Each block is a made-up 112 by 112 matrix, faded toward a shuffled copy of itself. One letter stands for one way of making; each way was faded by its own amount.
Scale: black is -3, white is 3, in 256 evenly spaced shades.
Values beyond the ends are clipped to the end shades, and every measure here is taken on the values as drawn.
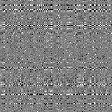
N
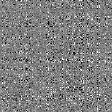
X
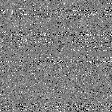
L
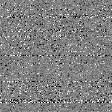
L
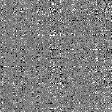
X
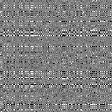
N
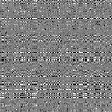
N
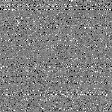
L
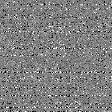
L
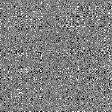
X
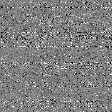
L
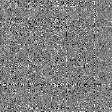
X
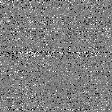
L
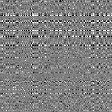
N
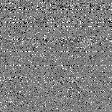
L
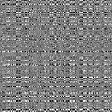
N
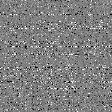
L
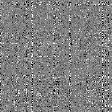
X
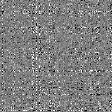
X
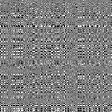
N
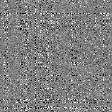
X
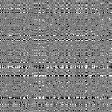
N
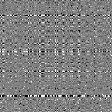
N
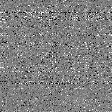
L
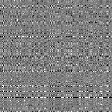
N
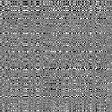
N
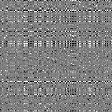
N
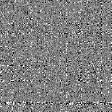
X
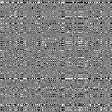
N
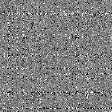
X
